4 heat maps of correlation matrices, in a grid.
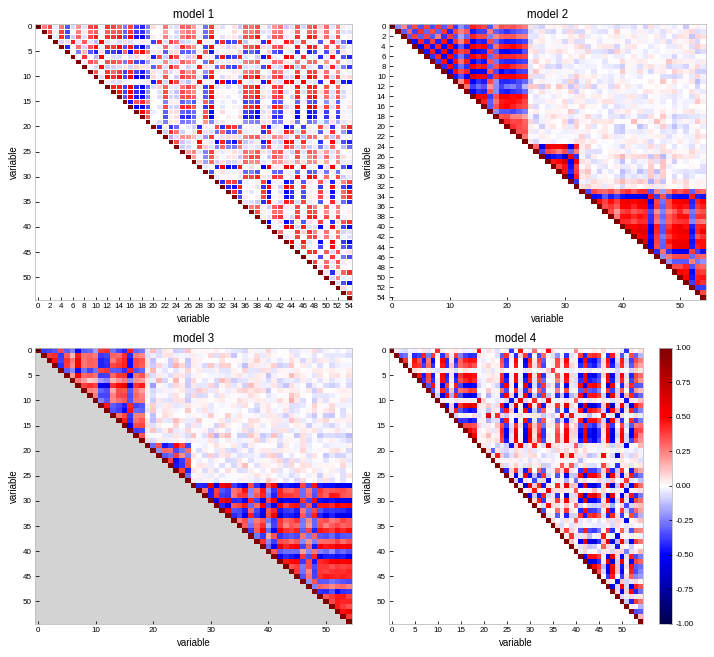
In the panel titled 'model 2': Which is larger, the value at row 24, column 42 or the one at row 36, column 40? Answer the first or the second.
the second
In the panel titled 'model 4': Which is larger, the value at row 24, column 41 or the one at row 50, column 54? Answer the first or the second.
the second
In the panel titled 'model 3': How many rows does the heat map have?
55
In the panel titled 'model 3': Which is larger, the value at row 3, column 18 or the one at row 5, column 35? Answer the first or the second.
the first
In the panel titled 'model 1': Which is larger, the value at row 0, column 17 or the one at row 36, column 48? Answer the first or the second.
the second
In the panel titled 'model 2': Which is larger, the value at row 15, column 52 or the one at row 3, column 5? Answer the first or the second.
the second
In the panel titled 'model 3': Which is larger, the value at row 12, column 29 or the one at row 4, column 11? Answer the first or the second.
the second
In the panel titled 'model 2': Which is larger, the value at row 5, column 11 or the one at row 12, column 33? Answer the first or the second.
the first
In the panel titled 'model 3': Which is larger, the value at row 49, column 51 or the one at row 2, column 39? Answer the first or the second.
the first
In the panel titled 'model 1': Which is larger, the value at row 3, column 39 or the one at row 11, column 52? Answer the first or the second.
the second
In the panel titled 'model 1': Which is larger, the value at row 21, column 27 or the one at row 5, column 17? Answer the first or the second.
the second
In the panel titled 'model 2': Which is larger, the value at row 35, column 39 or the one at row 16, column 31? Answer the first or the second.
the first
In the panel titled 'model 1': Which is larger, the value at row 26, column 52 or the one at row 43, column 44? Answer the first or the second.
the second
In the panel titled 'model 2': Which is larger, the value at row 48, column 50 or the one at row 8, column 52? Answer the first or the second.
the first
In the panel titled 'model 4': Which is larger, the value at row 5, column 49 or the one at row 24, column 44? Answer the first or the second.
the first
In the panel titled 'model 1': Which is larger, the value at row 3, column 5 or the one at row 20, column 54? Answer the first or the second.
the second
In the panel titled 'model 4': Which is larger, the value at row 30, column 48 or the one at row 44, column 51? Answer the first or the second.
the second
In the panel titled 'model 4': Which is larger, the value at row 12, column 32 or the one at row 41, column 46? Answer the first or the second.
the second
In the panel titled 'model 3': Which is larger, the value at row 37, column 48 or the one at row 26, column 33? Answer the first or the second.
the first
